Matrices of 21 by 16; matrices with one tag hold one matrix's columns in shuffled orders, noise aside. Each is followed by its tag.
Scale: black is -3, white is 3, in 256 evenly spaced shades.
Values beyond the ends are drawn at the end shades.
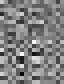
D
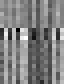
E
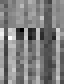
E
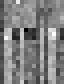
E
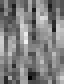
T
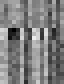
E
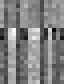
E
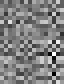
D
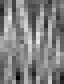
T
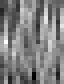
T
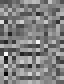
D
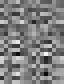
D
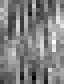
T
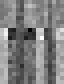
E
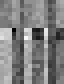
E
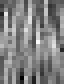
T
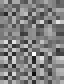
D
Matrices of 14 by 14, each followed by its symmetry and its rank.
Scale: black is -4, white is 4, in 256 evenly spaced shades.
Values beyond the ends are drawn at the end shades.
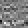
neither, rank three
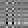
neither, rank one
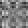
antisymmetric, rank two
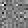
neither, rank three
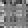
antisymmetric, rank two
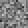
neither, full rank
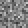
neither, full rank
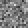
neither, full rank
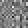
neither, rank three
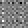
antisymmetric, rank two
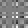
symmetric, rank one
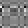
neither, rank one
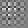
symmetric, rank one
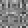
neither, rank three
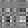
neither, rank one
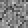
neither, full rank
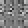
neither, rank three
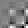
symmetric, rank one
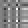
neither, rank one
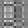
neither, rank one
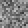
neither, full rank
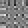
antisymmetric, rank two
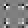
symmetric, rank one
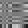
neither, rank one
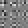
antisymmetric, rank two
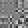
antisymmetric, rank two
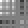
symmetric, rank one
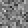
neither, full rank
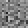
neither, rank three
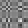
symmetric, rank one
